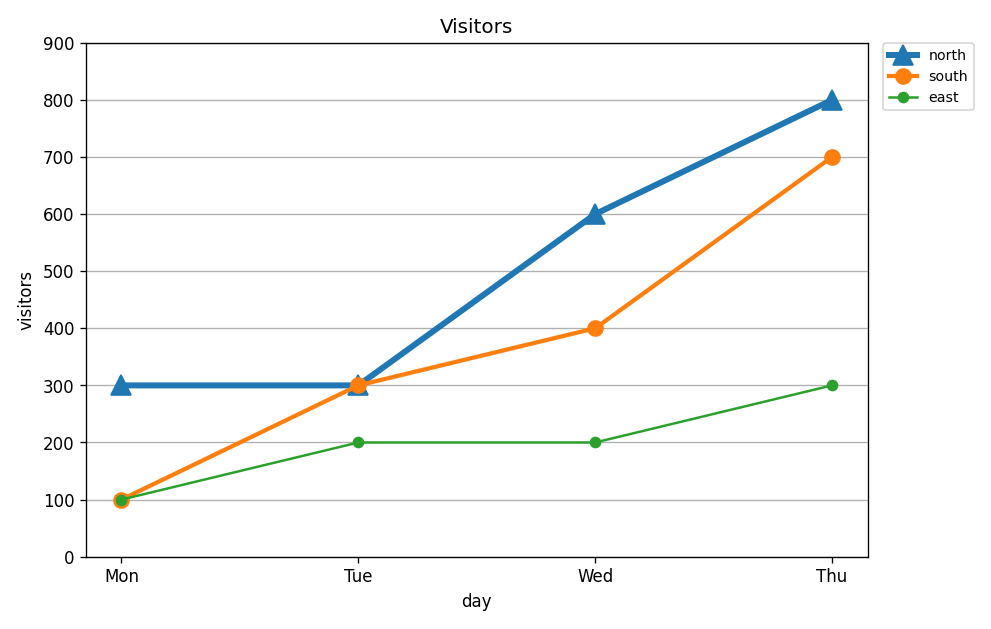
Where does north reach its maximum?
Thu
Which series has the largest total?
north
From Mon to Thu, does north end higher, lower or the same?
higher
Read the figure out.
Title: Visitors
x-axis: day, ticks Mon Tue Wed Thu
y-axis: visitors, ticks 0 100 200 300 400 500 600 700 800 900
Legend: north, south, east
Values:
north: 300 300 600 800
south: 100 300 400 700
east: 100 200 200 300
